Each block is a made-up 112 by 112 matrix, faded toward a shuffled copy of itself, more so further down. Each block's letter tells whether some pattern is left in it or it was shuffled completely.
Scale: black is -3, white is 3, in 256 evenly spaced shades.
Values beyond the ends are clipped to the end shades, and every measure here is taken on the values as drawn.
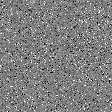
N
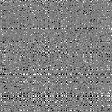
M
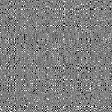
M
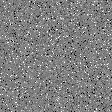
N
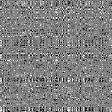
M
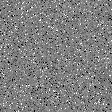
N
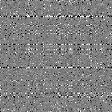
M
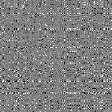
M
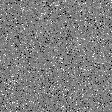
N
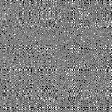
M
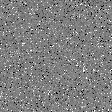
N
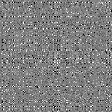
M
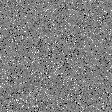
N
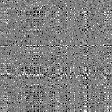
M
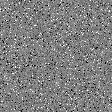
N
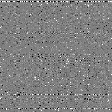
M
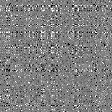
M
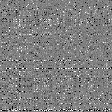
M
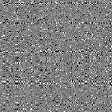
M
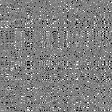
M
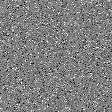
N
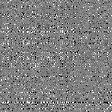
M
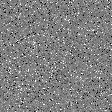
N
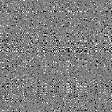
M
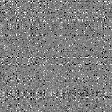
M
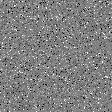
N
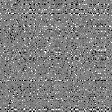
M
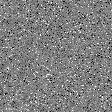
N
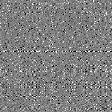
M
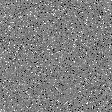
N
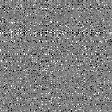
M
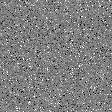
N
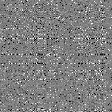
M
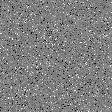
N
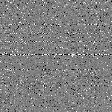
M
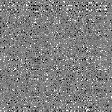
M
